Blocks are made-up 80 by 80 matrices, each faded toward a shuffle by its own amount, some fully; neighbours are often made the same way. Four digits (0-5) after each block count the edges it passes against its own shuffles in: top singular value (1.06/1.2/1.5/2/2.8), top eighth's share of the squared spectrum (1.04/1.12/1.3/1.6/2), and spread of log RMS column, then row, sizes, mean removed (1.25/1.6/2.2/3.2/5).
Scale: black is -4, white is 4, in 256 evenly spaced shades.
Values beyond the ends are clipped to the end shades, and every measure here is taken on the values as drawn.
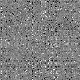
4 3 2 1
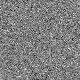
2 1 0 0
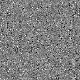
3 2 1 1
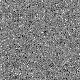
2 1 0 0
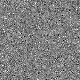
3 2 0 0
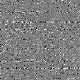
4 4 1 3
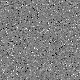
2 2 0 0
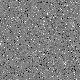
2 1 0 0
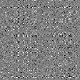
4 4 2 3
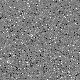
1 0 0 0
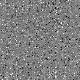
3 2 1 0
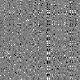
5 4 3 2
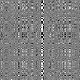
5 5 4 3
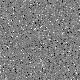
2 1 0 0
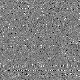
4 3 1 2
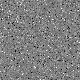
0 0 0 0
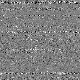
2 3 0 3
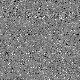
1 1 0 2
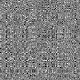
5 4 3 2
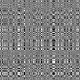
5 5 4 4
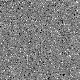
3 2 0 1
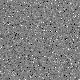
0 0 0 0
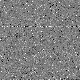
2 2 0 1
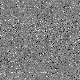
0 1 0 2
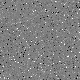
0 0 0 0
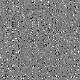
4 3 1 1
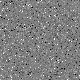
0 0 0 0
